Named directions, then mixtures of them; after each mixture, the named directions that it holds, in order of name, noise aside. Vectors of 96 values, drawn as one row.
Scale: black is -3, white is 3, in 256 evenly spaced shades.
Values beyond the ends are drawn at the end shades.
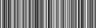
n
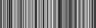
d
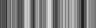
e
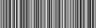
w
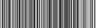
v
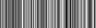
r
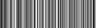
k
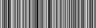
n, v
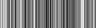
e, k, w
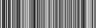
e, n, v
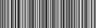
w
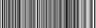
r, v, w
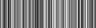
n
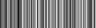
k, r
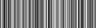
n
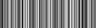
e, r, w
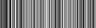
e, k, w
